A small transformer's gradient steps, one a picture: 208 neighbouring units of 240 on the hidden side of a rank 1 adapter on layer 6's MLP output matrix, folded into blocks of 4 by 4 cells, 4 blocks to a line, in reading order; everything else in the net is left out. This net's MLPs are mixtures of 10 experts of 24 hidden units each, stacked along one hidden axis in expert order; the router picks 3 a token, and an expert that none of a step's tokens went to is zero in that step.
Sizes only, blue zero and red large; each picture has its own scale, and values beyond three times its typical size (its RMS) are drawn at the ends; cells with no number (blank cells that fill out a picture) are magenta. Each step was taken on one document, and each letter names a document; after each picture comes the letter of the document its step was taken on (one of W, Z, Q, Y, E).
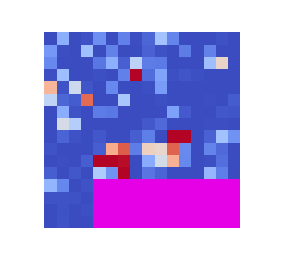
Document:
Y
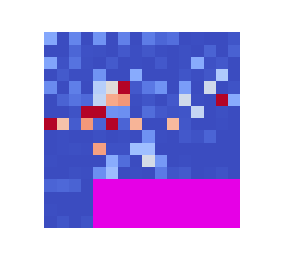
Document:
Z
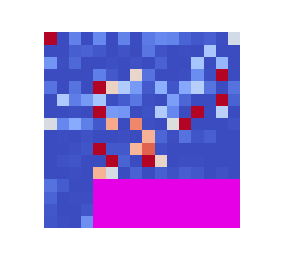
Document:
Z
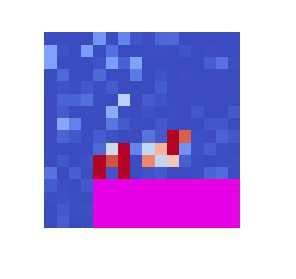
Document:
Y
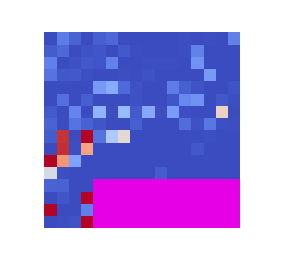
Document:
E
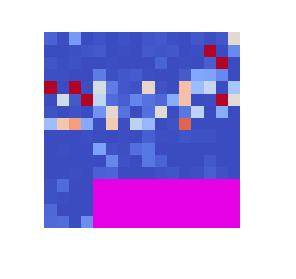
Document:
Z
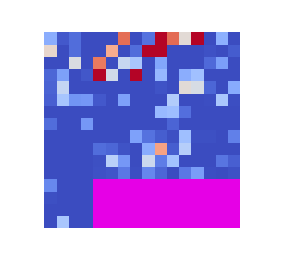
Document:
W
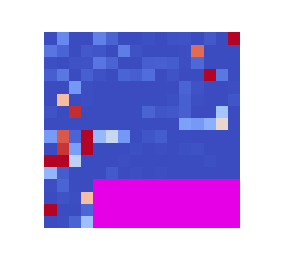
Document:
E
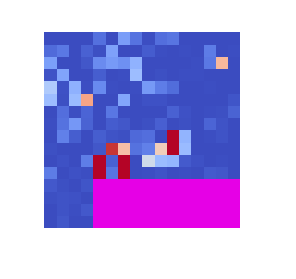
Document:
Y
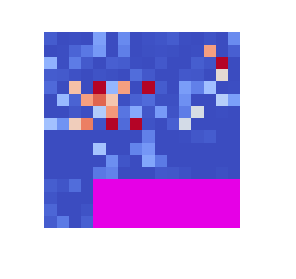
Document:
Z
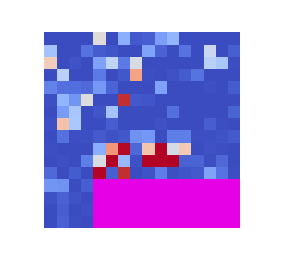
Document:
Y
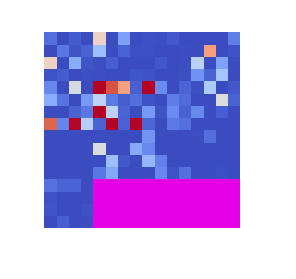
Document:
Z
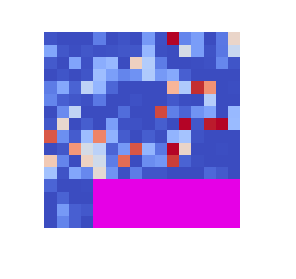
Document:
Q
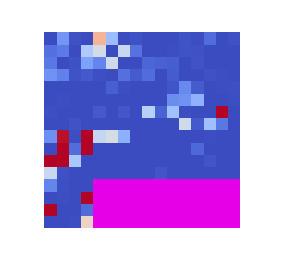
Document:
E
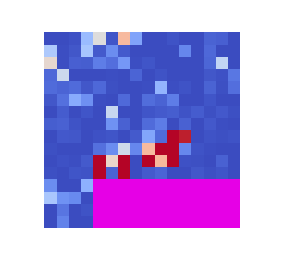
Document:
Y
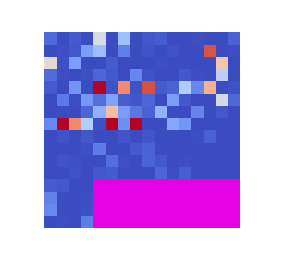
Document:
Z
